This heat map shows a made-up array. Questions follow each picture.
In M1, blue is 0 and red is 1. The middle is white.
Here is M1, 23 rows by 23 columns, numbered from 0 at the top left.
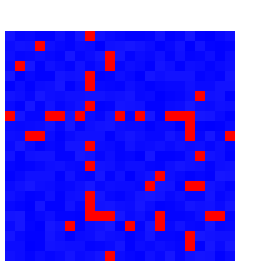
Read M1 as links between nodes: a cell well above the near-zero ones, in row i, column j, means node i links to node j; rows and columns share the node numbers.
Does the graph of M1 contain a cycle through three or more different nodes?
no
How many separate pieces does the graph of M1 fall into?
1
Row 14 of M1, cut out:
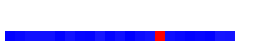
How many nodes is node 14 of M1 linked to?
1
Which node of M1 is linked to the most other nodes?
node 8
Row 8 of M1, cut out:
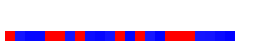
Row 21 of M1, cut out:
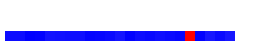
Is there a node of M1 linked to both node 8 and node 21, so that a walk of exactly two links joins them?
yes
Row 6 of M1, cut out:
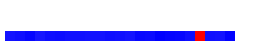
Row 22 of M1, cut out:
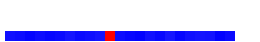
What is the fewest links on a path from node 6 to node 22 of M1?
5
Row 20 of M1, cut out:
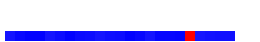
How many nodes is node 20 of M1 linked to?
1
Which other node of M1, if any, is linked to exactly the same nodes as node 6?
node 12
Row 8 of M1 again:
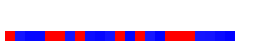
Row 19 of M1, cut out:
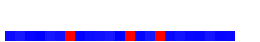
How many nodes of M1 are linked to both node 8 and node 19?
0
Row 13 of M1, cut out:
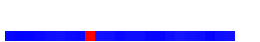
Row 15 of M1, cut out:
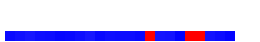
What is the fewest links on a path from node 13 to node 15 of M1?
3
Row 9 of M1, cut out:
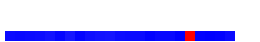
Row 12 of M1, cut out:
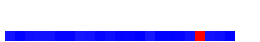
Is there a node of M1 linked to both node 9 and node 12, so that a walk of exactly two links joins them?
no
